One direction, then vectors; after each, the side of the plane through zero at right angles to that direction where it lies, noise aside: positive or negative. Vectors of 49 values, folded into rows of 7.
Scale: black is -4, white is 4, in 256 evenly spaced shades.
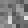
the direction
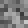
negative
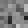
negative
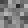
negative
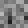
negative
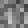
positive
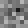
negative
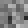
negative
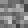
positive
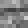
positive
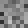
positive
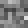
positive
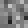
negative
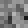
negative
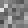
positive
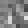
positive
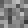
negative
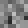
negative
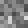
positive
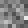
positive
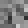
negative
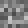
positive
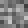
positive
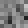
negative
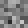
negative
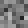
positive
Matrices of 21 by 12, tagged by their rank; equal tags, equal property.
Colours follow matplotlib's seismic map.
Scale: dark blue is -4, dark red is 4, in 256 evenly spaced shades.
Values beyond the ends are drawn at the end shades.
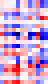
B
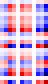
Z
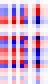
Z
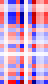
Z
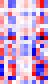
B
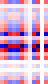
Z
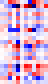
B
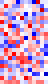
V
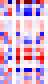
B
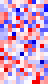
V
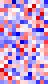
V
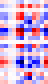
B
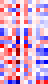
B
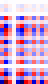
Z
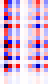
Z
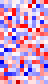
V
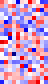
V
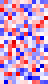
V
